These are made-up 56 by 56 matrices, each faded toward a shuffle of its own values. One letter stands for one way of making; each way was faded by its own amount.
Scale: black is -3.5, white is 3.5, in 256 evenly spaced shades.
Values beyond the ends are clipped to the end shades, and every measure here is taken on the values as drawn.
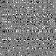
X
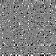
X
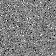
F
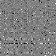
X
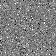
F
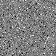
F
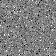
F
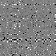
X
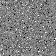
F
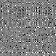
X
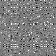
X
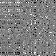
X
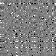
X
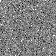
F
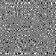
X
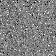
F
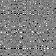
X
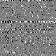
X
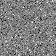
F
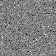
F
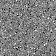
F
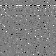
X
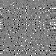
X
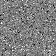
F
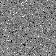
F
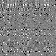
X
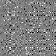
X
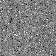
F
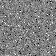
F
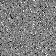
F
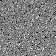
F
